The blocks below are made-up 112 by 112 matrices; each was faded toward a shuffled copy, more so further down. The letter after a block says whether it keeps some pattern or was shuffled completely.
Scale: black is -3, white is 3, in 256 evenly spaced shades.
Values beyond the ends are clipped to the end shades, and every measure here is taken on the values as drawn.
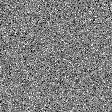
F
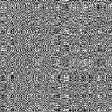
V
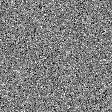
F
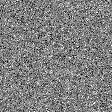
F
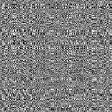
V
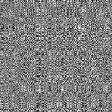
V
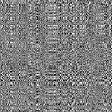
V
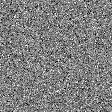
F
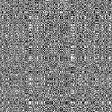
V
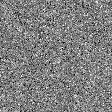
F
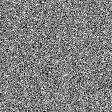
F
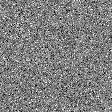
F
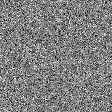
F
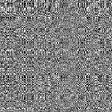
V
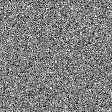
F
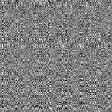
V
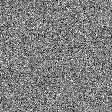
F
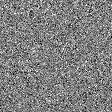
F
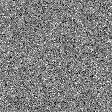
F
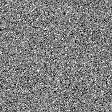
F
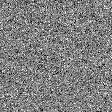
F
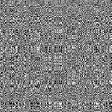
V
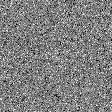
F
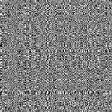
V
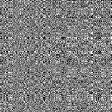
V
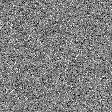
F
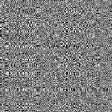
V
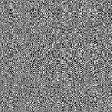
V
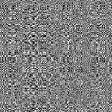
V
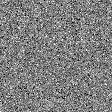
F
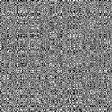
V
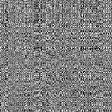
V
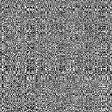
V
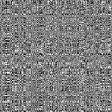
V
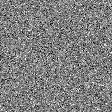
F
